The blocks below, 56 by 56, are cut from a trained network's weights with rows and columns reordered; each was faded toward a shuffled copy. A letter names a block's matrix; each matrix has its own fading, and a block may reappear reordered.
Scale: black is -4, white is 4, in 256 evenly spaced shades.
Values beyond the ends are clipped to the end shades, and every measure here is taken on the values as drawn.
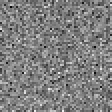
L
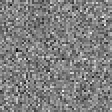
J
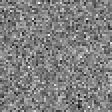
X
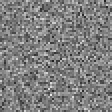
J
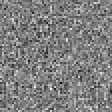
J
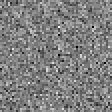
L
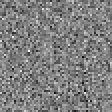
L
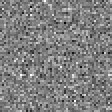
L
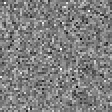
X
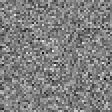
J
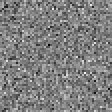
L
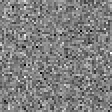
L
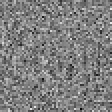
J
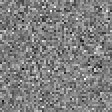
X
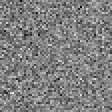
L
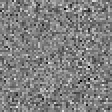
L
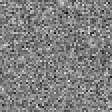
J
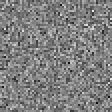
J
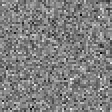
L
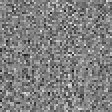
J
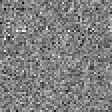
L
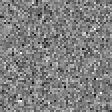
X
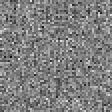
J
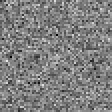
J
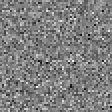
X
